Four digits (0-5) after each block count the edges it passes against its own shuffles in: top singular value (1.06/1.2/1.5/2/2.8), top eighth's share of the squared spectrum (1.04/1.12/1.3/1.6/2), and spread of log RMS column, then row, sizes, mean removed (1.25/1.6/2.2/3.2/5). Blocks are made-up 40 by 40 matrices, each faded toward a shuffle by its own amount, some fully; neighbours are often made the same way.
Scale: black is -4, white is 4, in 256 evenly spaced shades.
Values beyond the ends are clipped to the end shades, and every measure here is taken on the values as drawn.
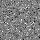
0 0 0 0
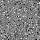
1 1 0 0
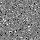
0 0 0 0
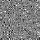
3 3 1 1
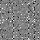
3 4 2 0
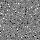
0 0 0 0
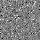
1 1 0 0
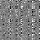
4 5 3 2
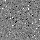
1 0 0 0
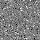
0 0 0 0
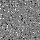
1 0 0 0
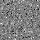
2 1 0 0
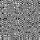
4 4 2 2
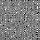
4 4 2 1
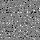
2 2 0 1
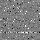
2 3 0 1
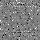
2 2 0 1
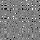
4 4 2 2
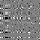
4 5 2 3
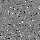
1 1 0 0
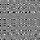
4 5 2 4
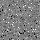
1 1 0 0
